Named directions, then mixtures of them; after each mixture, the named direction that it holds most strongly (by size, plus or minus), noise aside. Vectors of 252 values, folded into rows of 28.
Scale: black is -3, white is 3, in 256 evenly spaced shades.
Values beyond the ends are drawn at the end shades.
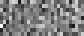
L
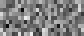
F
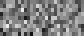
F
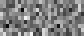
F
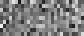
L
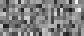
F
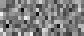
F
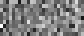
L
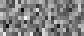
F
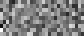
L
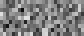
F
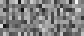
L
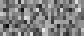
F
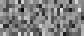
F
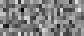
F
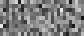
L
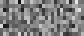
L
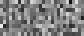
L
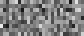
L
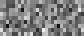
F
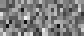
F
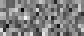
F
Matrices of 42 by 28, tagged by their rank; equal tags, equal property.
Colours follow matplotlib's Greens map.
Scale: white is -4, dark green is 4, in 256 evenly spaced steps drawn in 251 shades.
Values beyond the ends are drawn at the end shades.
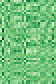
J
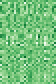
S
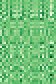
J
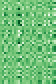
J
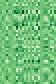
J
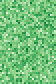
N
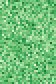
N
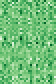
S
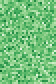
N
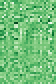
S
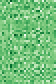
S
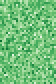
N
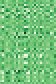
J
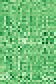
S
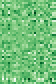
S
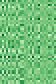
J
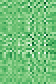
J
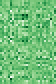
S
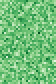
N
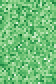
N
